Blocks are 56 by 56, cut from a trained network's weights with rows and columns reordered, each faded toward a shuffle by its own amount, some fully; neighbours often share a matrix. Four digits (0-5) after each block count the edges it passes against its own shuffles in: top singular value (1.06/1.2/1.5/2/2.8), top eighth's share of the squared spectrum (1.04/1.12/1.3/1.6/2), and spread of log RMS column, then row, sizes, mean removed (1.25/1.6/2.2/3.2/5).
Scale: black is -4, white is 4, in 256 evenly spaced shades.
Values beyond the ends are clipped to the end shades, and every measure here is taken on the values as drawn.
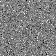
0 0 0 0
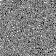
1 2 0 0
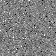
0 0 0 0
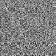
3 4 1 2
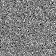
0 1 0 0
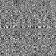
4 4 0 3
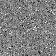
0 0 0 0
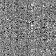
2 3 1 2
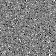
0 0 0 0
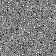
0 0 0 0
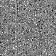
1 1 0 0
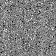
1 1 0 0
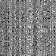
4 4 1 3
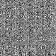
2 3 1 2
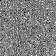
1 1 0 0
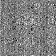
2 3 1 2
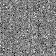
1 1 0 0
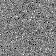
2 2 0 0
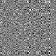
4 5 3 2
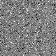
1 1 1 0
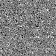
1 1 0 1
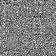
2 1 1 0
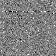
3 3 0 1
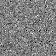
2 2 1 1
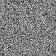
0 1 0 0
